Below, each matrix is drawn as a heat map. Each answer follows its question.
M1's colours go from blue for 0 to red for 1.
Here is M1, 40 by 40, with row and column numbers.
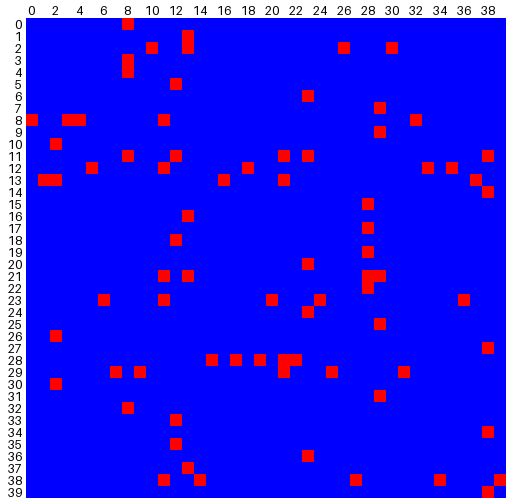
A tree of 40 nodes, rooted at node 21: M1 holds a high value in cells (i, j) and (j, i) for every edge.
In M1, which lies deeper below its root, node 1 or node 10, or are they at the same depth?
node 10
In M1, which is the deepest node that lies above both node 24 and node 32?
11
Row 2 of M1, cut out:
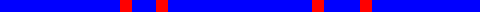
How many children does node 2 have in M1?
3
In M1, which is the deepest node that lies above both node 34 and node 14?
38
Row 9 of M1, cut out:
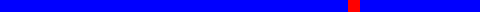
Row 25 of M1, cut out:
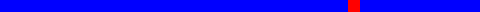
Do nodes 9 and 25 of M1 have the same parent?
yes
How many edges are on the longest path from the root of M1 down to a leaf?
3
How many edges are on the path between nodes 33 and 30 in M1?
6
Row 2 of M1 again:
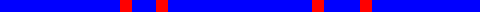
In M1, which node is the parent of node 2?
13
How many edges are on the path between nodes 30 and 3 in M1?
6
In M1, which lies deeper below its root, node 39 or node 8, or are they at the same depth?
node 39
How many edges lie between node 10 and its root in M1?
3
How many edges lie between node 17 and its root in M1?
2
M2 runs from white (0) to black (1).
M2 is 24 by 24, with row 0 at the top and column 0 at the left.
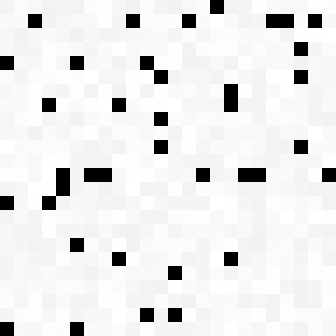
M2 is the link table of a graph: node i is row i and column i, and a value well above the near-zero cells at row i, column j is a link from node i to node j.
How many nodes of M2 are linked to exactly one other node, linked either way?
4
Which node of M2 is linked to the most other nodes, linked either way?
node 12
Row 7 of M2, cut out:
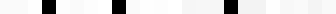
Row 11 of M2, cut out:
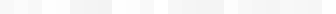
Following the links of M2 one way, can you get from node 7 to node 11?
yes
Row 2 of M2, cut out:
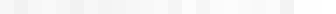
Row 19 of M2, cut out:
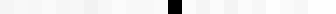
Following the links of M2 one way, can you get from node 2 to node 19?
no
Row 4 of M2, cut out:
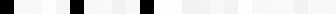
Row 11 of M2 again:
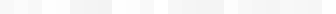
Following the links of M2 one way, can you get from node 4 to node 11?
yes
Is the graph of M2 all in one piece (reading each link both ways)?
yes
